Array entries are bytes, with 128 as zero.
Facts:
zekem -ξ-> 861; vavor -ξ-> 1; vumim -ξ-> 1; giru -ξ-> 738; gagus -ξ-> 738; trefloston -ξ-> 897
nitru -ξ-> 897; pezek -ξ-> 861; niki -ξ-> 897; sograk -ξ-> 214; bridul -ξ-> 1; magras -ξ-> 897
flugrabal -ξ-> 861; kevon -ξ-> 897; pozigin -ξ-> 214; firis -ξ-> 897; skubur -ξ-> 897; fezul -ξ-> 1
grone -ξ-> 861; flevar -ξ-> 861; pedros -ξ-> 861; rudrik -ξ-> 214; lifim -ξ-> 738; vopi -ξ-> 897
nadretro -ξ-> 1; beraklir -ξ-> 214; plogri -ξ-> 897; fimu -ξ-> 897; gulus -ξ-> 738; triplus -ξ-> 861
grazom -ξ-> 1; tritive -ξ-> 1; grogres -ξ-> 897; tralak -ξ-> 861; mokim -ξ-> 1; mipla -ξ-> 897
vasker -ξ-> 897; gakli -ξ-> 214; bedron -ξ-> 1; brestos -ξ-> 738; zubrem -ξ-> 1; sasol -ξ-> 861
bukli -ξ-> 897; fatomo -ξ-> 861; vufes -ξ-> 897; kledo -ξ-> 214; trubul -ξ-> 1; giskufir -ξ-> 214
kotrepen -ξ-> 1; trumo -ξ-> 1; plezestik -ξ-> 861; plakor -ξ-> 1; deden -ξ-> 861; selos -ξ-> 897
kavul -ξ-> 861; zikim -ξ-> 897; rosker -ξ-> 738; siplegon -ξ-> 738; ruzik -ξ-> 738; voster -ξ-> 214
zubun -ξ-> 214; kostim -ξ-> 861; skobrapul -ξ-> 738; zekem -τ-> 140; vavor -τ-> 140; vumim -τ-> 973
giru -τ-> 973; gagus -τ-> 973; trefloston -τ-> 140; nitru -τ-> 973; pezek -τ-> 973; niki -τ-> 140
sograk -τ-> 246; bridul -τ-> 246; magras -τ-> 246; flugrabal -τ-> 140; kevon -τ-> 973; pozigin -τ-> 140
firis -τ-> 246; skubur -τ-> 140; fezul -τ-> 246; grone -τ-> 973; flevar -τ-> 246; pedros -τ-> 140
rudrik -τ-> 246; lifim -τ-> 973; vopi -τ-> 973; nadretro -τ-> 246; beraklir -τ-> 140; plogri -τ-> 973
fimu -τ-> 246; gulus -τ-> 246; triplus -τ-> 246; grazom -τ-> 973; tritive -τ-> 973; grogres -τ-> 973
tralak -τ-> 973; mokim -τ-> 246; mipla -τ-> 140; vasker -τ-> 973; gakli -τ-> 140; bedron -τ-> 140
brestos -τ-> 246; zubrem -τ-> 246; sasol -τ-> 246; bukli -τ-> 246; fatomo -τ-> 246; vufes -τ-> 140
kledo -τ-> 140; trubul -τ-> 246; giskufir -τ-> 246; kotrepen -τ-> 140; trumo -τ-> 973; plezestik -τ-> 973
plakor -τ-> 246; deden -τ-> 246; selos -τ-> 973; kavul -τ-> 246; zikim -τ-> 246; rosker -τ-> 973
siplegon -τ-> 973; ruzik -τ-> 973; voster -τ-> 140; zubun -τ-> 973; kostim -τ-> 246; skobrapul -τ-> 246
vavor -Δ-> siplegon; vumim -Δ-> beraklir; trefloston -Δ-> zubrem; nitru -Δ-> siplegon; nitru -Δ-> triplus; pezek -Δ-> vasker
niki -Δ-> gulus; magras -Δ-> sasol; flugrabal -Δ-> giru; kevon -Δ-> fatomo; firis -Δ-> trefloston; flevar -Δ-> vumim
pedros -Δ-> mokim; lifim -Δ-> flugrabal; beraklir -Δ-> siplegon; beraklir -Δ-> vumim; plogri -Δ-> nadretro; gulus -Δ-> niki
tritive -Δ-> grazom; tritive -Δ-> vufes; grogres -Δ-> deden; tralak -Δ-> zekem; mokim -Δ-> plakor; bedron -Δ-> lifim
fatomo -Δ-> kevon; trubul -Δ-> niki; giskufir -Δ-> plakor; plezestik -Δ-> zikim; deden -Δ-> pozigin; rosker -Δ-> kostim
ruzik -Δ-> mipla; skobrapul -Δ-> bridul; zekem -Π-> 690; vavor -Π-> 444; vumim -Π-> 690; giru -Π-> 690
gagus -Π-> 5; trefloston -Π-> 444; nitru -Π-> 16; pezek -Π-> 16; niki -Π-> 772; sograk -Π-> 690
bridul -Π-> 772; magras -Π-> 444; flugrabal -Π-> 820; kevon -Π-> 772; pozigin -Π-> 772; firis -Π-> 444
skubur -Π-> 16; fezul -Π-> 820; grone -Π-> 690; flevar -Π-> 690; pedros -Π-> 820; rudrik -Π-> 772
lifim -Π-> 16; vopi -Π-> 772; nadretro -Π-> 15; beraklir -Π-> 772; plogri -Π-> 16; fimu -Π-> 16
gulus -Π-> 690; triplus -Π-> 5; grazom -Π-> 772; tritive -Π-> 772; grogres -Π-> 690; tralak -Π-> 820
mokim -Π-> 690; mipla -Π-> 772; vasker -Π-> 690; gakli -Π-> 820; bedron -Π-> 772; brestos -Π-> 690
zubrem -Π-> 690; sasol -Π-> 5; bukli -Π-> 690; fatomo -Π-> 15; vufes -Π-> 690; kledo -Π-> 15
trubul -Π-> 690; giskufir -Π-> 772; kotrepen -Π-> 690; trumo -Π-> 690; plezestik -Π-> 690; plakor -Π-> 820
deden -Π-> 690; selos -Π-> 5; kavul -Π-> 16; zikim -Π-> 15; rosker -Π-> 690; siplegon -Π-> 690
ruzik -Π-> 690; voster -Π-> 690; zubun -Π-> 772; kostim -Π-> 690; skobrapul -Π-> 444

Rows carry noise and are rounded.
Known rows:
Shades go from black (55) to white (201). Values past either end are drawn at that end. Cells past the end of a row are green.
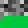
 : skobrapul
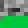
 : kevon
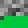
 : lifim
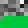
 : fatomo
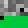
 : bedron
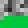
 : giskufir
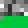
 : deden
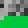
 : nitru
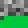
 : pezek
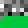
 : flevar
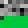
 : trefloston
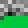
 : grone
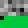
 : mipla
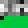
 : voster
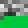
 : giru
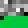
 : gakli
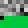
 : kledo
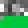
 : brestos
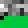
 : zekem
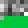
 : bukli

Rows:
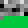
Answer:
selos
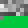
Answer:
siplegon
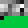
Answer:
kotrepen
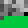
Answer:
tralak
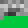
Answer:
vasker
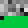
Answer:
pozigin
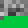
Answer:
plogri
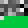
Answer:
triplus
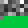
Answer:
sasol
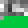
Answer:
sograk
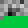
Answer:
grogres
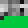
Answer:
vufes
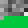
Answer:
fimu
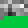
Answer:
trumo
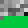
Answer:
zubun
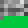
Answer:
grazom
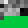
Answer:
vavor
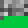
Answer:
tritive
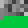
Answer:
kavul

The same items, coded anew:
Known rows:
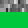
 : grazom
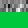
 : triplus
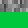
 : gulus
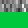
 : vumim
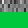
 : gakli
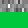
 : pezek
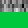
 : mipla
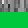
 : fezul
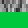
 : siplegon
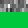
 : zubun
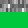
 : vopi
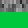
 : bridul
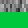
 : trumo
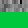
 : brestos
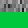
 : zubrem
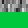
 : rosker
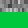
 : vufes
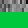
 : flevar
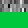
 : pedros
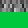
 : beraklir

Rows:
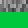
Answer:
fatomo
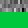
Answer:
voster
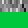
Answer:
skubur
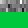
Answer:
zikim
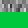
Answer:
vasker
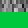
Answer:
bedron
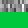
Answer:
gagus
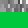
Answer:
nitru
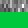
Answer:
skobrapul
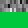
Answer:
zekem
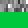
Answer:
lifim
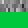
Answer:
fimu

